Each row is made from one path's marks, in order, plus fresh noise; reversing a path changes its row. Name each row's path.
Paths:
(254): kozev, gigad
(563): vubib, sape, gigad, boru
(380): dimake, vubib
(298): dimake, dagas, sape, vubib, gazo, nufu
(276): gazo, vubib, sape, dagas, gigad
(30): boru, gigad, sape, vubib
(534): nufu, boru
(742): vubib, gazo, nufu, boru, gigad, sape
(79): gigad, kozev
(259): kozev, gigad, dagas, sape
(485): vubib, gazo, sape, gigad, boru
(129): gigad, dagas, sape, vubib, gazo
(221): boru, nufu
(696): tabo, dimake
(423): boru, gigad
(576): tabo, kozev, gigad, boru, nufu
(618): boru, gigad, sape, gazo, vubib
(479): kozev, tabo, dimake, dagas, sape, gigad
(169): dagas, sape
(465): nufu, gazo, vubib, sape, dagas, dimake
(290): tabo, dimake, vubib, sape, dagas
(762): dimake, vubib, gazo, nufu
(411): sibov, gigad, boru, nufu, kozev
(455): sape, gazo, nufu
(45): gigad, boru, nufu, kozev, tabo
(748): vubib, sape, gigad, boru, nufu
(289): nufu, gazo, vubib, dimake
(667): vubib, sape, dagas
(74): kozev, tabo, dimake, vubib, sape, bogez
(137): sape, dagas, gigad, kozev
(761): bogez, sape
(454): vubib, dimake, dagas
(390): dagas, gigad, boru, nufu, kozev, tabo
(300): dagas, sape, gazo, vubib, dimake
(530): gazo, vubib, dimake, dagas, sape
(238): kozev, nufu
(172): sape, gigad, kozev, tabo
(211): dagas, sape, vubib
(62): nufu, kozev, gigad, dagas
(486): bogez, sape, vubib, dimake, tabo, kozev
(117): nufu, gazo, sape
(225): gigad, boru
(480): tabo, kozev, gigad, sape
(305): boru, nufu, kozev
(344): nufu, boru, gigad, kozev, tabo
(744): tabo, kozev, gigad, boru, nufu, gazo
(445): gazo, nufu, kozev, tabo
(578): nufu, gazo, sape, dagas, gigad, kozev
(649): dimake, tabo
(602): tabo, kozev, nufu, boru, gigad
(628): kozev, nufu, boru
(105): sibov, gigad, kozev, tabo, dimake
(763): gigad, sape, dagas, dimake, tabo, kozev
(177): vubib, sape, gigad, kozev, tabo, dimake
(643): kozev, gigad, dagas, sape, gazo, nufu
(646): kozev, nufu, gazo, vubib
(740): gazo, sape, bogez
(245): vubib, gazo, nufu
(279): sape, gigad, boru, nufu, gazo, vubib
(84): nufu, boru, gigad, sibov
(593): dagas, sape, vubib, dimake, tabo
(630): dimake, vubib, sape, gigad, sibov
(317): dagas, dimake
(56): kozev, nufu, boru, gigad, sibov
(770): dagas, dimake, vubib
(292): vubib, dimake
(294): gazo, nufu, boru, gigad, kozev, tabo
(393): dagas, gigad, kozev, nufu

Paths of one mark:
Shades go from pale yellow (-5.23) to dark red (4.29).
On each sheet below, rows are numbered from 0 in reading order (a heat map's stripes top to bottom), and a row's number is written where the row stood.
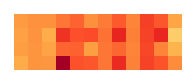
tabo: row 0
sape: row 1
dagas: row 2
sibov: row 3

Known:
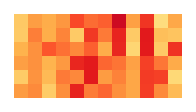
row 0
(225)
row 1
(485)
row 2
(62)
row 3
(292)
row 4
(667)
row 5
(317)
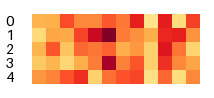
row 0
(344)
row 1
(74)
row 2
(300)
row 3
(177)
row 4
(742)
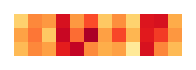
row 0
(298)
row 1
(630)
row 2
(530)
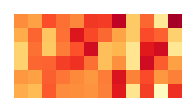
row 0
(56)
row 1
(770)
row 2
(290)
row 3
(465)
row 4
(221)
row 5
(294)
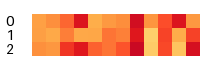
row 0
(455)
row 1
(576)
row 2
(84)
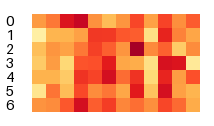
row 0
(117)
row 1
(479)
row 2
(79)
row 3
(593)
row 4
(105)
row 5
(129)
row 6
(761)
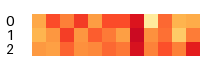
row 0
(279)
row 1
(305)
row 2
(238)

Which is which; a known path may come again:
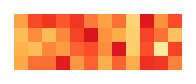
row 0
(289)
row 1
(454)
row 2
(45)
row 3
(762)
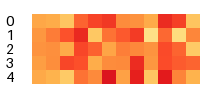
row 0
(649)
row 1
(742)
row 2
(169)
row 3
(245)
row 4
(172)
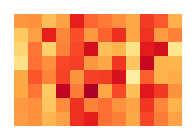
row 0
(696)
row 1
(534)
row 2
(290)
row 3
(276)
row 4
(279)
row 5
(630)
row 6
(317)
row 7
(292)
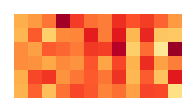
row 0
(740)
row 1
(30)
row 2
(56)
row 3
(480)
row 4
(646)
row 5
(211)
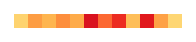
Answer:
(563)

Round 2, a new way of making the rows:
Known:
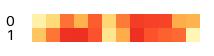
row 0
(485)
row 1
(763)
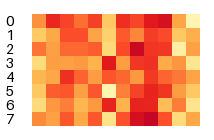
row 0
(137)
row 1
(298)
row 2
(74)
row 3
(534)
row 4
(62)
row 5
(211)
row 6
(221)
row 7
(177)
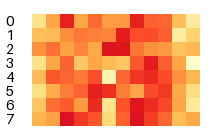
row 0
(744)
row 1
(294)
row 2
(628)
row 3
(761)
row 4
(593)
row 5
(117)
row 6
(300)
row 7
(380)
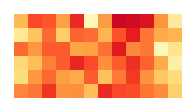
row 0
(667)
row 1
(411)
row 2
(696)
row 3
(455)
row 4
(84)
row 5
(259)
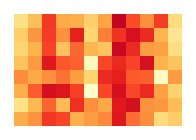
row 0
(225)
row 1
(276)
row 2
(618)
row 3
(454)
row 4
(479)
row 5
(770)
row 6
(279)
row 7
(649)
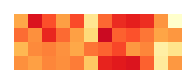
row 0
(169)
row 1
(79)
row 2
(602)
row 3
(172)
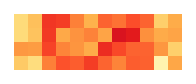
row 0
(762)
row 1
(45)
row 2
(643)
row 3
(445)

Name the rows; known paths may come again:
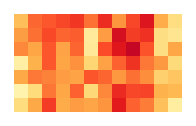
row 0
(578)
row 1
(290)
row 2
(177)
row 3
(486)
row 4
(56)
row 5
(485)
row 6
(576)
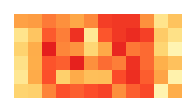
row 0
(344)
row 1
(530)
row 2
(480)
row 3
(289)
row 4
(761)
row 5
(445)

